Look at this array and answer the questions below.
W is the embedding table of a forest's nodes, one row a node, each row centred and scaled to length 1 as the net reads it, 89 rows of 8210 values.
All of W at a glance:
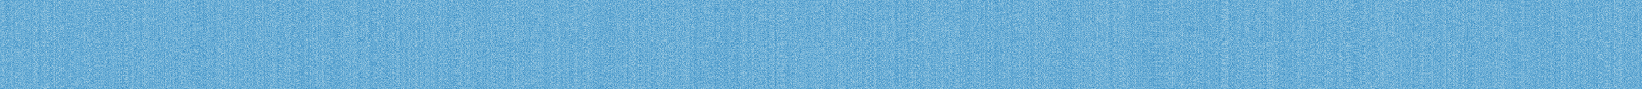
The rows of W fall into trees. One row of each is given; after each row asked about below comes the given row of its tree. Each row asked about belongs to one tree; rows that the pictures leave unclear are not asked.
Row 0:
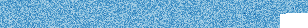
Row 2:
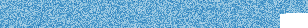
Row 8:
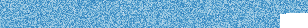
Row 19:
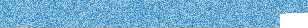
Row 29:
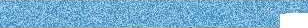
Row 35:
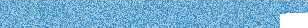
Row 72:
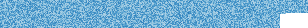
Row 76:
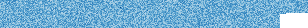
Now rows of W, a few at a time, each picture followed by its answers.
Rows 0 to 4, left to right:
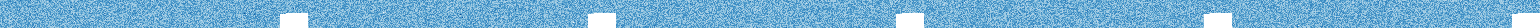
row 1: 2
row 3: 19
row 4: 8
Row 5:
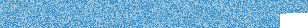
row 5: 29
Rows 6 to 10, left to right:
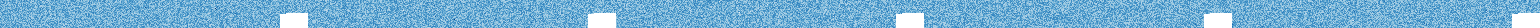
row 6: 35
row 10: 76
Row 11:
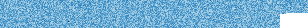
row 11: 8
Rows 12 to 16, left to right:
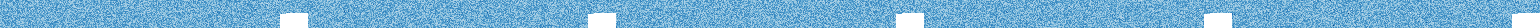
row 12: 72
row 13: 19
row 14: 76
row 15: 2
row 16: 29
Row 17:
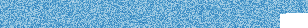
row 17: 2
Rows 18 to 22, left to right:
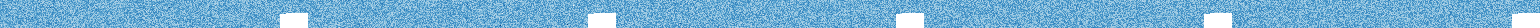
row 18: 19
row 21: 8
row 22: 72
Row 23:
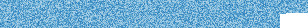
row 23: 76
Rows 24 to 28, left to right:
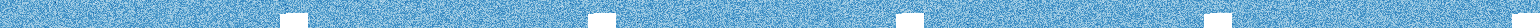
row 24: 35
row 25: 0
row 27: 29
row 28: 76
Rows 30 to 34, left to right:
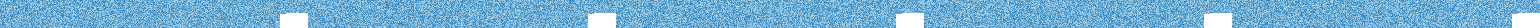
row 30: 76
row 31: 8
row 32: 2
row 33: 72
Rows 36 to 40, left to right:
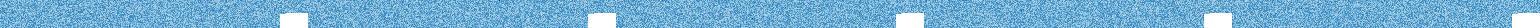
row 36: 2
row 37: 72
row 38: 0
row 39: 72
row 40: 72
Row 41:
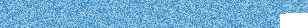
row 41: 19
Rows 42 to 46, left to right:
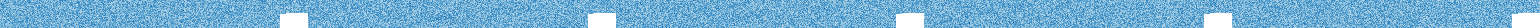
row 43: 2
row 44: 2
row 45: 8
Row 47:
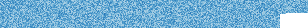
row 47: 0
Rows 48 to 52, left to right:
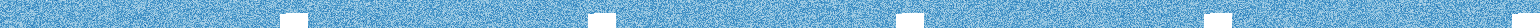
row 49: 76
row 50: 2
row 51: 76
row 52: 76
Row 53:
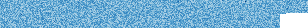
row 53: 8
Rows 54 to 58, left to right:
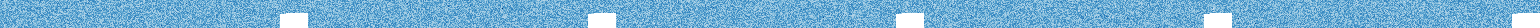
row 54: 72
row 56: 2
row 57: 19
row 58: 72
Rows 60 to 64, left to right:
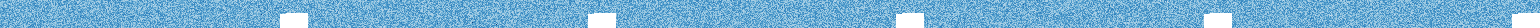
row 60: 2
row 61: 8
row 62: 76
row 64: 76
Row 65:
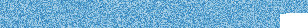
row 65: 8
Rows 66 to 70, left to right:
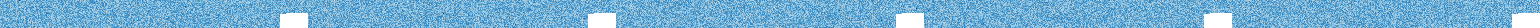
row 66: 8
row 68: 29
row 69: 2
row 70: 8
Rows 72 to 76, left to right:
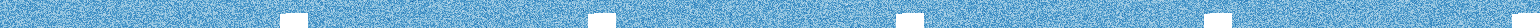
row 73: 72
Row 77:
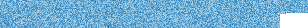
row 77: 72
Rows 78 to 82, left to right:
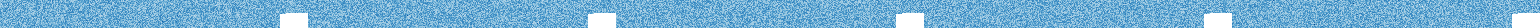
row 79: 2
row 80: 8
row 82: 72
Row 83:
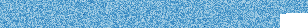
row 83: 8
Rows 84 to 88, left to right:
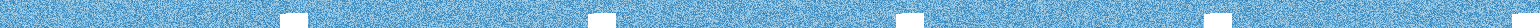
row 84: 35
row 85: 2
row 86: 29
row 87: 8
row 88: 76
